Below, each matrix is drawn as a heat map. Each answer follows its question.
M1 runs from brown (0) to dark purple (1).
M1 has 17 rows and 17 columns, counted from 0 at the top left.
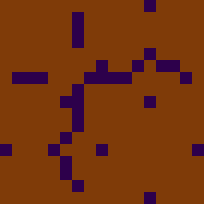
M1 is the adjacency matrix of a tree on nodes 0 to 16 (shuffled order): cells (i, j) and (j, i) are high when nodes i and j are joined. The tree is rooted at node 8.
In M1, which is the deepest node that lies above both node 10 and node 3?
6
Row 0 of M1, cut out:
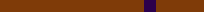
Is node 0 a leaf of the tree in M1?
yes
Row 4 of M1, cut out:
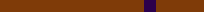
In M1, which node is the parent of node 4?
12
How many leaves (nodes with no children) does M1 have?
13
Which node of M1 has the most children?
6
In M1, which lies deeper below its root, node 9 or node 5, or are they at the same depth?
node 9
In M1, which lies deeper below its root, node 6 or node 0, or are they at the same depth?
node 0
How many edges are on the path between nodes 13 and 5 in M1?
1
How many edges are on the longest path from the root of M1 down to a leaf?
2
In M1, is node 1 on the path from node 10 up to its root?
no
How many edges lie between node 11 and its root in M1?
2
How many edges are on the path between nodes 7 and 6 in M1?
1
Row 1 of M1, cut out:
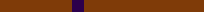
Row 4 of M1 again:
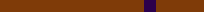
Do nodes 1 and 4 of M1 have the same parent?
no
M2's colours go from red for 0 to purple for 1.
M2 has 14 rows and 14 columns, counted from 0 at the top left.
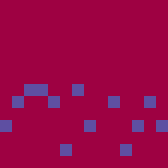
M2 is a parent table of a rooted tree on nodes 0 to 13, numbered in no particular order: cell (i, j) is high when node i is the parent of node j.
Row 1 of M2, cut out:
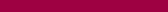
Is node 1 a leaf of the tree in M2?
yes
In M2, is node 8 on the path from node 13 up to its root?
yes
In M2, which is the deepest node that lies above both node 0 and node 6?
10
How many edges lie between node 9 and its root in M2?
1
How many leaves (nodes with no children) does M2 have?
10
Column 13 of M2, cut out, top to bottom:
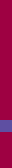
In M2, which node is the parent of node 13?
10
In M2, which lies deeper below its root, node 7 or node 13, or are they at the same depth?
the same depth
